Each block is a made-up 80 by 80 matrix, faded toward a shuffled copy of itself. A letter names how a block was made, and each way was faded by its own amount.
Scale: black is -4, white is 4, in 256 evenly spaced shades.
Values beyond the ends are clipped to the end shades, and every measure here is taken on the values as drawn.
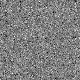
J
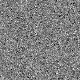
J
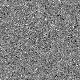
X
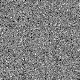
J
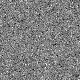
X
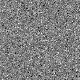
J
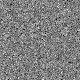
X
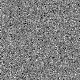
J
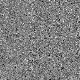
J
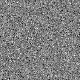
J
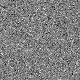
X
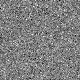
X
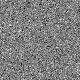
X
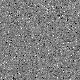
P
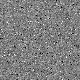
P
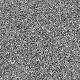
X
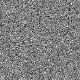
J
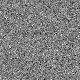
X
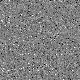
P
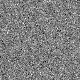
X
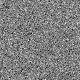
X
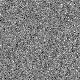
X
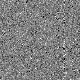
J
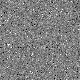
P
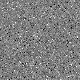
P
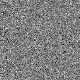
J
